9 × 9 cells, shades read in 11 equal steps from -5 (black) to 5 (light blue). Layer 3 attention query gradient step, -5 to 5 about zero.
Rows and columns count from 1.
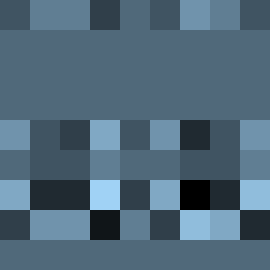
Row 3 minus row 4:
0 0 0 0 0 0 0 0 0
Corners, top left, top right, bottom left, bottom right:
-1 -1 0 0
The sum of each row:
0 0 0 0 1 -2 -1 1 0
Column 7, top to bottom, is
2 0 0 0 -3 -1 -5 4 0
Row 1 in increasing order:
-2 -1 -1 -1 0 1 1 1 2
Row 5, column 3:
-2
